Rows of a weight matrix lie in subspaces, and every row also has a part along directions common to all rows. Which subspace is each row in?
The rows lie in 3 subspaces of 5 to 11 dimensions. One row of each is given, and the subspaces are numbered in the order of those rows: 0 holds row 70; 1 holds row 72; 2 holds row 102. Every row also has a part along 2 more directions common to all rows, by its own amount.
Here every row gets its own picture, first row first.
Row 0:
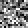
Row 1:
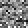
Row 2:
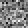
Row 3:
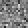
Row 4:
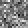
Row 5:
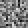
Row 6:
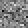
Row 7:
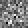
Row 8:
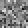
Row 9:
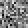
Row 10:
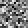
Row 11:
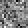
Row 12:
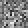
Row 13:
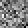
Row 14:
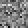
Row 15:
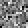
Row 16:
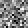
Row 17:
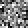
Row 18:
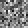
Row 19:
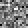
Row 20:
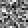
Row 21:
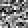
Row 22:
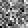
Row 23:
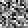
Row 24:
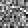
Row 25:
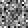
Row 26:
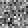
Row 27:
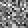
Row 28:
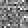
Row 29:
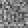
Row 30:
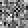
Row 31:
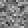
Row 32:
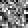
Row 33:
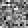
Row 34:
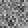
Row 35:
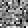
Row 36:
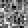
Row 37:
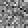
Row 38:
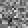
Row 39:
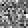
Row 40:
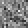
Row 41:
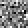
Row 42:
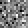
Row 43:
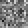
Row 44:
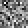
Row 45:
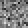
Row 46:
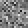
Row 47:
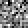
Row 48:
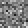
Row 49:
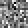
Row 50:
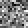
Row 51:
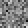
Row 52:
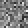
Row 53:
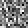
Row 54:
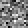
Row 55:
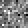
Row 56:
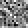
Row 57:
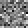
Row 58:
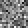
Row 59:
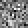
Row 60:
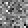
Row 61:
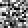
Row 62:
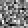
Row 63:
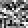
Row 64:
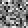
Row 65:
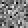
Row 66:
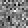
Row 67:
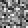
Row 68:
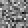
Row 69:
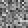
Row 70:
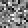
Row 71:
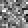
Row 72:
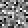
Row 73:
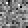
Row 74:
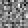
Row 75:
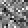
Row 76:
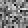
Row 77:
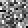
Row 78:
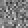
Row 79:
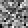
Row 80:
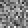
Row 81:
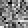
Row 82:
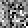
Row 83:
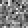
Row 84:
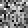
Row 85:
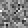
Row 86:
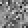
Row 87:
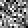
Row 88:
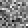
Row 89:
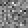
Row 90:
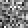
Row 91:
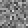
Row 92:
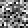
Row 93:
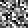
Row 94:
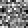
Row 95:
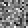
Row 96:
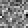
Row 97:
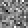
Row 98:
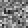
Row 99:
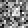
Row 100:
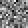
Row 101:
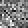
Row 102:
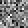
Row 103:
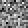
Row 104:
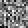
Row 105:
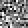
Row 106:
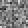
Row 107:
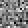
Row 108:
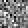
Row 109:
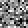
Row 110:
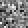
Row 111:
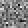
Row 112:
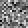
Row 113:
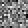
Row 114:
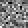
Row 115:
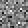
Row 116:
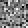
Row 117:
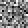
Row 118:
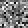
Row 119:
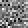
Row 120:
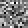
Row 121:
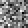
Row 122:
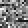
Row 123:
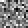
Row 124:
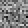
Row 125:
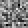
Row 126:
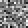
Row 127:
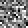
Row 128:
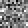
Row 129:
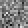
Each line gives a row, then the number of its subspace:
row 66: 2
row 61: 2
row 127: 2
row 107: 0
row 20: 1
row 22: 2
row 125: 0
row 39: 1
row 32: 1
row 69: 0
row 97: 0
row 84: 2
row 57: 1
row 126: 1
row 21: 1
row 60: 0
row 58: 0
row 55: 1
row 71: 1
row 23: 0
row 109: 0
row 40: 0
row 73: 0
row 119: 2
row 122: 0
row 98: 1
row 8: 1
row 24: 1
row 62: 2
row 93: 0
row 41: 1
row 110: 2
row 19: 0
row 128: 1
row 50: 1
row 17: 1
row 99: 2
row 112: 1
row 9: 2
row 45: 2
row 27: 0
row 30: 2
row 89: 1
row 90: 2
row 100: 2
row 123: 0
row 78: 2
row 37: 1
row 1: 0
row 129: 2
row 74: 0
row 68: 2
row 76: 2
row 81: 0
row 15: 0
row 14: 0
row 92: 1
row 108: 2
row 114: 0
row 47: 0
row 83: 0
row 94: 1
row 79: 0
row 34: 2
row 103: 2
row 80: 0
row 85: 0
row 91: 2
